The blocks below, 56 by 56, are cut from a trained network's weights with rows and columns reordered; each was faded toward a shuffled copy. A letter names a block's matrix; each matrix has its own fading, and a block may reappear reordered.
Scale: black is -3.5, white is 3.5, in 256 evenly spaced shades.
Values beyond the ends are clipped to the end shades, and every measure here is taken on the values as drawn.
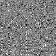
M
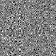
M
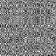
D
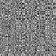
D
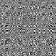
D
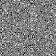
M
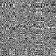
D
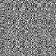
D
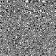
M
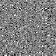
M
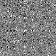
M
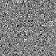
M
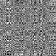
D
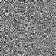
M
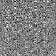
M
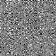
M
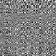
D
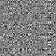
D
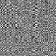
D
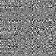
D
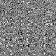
M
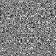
M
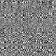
D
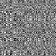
D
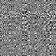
D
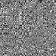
M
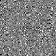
M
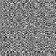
D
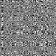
D
